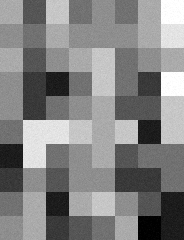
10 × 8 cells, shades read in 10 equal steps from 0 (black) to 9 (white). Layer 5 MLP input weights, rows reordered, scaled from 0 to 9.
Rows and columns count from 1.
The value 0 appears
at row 10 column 7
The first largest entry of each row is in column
8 8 5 8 8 2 2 2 5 2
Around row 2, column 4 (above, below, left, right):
4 6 6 5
